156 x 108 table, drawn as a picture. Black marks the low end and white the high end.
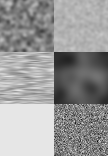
It is made of 3 by 2 panels. Panel 1,1: middling, blotchy. Panel 1,2: high, blotchy, faint in contrast. Panel 2,1: high, streaked across. Panel 2,2: low, smooth. Panel 3,1: very high, flat. Panel 3,2: middling, fine-grained, strong in contrast.
